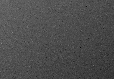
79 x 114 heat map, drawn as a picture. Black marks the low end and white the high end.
On average the colour sits 30% of the way up the scale. The histogram is bell-shaped. The field climbs toward the top left.
